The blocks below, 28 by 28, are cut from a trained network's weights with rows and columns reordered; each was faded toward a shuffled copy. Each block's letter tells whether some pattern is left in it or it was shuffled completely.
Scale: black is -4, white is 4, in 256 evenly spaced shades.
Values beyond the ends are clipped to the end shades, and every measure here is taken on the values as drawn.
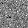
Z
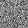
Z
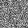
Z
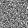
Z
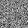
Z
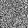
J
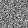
J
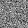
Z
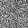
J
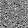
J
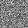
Z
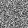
Z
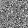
Z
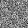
Z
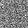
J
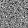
Z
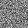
Z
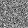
Z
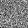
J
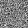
J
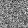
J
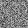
Z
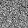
Z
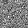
J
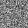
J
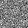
Z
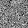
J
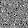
J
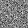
Z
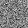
Z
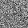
Z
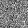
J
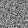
Z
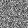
Z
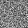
Z
